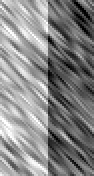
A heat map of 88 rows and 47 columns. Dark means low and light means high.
Grain: diagonal, down to the right. Seam: vertical, 50% of the way across, the left part higher. Average level on the scale: 50%.
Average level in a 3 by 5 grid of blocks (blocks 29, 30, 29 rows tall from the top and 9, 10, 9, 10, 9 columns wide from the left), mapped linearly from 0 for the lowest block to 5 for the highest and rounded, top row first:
55410
55201
55311
